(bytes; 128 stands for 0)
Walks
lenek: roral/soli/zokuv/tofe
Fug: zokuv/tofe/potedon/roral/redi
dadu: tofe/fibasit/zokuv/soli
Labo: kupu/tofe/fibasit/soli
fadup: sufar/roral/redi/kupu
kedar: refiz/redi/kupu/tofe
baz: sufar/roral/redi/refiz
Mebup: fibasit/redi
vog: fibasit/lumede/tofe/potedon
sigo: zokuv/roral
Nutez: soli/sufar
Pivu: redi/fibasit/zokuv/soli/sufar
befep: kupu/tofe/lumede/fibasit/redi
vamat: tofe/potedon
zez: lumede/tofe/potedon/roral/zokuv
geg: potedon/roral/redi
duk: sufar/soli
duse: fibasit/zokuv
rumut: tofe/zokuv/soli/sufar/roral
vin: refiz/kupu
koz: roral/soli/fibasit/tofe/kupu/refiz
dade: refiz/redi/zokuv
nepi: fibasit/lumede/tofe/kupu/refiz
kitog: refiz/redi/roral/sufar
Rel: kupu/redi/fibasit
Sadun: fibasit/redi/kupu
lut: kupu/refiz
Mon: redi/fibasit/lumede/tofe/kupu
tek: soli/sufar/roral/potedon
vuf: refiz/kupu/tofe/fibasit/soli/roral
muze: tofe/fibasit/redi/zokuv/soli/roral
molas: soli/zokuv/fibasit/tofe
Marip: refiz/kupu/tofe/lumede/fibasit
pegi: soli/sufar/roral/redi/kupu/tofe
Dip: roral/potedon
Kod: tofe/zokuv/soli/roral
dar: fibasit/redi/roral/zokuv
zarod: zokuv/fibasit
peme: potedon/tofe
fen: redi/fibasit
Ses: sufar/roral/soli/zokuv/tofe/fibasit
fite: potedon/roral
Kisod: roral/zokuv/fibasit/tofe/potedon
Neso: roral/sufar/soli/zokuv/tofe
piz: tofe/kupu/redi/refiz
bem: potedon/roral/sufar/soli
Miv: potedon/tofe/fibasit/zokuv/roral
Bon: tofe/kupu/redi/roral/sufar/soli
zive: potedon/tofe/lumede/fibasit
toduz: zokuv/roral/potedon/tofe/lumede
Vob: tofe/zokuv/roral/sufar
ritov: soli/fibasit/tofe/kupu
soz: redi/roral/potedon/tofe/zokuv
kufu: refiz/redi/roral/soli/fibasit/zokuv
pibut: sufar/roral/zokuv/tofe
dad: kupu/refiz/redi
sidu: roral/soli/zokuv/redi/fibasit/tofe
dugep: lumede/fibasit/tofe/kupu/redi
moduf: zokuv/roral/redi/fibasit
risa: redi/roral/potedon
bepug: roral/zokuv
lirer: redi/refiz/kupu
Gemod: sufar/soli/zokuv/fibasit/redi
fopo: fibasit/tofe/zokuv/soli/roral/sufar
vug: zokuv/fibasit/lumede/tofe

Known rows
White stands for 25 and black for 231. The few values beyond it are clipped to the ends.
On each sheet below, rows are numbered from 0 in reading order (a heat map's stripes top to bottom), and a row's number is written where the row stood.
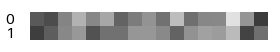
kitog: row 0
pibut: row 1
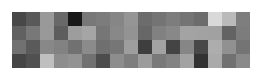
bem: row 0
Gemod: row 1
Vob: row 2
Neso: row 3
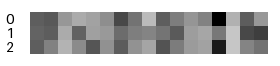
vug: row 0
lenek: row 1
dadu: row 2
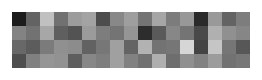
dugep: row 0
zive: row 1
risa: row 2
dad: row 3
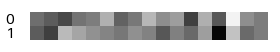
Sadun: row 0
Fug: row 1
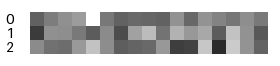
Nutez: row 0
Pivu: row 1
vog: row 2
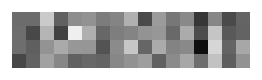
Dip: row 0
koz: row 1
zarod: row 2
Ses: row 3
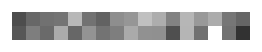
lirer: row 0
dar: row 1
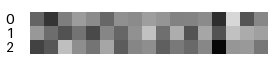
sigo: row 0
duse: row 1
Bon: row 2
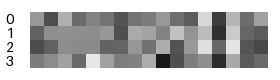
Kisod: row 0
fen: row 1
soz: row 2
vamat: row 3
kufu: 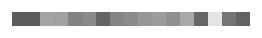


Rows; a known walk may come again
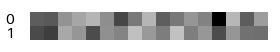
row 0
vug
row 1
baz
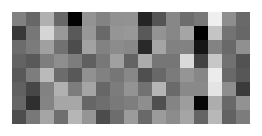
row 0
peme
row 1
muze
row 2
befep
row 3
risa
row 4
Miv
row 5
kitog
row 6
toduz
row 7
ritov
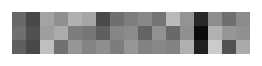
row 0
Marip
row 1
Kod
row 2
moduf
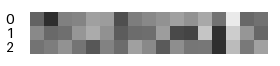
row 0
kedar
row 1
vog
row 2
Labo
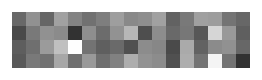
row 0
lut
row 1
fopo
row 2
tek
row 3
dar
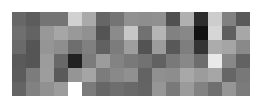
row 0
nepi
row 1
zarod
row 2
rumut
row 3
fite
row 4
Gemod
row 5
Nutez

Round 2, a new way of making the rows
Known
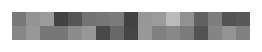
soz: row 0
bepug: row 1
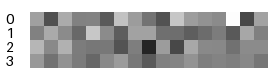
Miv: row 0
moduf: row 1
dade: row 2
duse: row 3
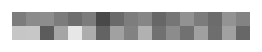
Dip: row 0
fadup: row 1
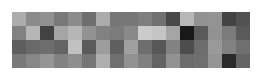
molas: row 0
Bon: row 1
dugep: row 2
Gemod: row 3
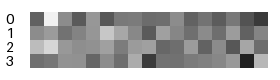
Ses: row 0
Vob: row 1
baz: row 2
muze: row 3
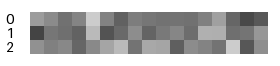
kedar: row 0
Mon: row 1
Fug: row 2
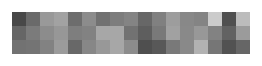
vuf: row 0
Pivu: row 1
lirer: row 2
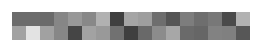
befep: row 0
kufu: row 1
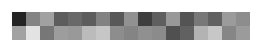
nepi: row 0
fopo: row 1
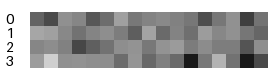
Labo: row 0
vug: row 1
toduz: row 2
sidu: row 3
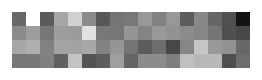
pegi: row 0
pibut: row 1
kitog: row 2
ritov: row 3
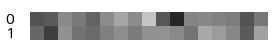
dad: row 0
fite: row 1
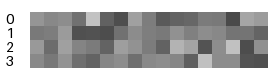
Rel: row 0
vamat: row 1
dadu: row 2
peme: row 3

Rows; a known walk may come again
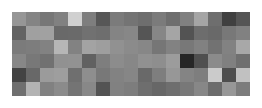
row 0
kedar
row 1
lut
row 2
Nutez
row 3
duk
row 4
vuf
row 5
risa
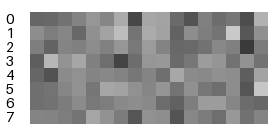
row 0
befep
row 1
Fug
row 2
Mebup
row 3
tek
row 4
sigo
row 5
Kod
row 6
vin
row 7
geg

